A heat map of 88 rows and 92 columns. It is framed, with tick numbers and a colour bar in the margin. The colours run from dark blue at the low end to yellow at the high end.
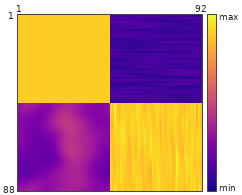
The table splits into 2 rows of 2 panels. Panel 1,1: very high, flat. Panel 1,2: very low, streaked across, faint in contrast. Panel 2,1: low, smooth. Panel 2,2: very high, streaked downward, faint in contrast.
